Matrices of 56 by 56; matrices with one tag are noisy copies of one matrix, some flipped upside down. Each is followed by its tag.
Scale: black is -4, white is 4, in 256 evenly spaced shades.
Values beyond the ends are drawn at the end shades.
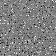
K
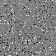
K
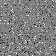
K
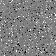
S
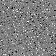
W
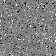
S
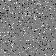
K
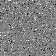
K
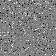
K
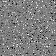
W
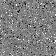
S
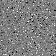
W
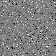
W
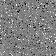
S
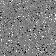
S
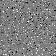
W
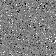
S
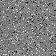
W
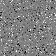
S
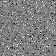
W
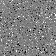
S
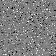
W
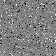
S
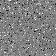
K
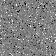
S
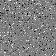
K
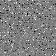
K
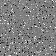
K
